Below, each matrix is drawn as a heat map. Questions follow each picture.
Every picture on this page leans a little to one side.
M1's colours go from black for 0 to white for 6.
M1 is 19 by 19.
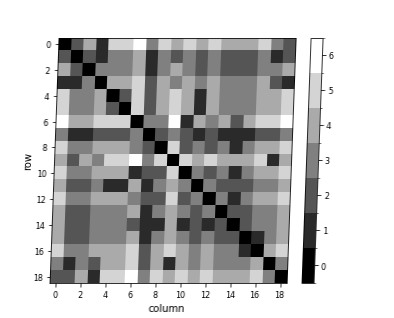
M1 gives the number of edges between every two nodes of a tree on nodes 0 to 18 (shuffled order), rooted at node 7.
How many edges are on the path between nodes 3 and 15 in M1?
3
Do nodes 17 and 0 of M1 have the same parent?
no
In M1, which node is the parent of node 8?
14
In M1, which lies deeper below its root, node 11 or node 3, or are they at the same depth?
node 3
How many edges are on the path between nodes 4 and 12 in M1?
4
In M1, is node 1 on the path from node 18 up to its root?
yes
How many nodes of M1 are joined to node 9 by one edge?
1
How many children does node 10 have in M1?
1
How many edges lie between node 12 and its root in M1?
2
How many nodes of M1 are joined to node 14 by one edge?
4
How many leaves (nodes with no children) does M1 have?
11
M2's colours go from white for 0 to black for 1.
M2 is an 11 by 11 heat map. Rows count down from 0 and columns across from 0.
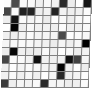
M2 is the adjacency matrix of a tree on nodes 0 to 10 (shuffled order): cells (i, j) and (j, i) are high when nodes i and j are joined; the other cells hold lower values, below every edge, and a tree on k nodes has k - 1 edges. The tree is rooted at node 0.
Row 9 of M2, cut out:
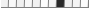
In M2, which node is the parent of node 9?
7
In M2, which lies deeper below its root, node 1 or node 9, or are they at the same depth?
node 9
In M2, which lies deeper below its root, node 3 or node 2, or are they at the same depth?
the same depth
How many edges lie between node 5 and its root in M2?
2
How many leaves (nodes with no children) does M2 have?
7
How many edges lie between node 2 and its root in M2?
2
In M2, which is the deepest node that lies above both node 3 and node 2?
1
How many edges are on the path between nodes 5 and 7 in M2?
3
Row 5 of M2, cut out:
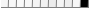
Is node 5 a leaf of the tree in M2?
yes
